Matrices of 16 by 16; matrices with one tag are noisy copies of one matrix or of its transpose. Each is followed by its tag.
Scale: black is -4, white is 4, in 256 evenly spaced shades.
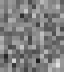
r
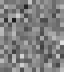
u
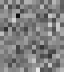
u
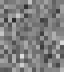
u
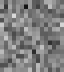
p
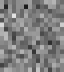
p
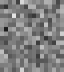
p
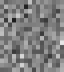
u
